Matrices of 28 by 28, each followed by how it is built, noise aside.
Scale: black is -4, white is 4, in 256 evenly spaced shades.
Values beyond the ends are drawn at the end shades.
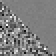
lower triangular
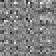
low rank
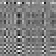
low rank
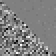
lower triangular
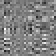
low rank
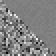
lower triangular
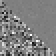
lower triangular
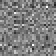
low rank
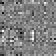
low rank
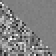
lower triangular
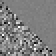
lower triangular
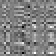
low rank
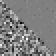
lower triangular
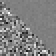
lower triangular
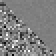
lower triangular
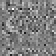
low rank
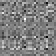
low rank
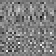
low rank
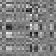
low rank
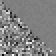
lower triangular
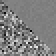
lower triangular
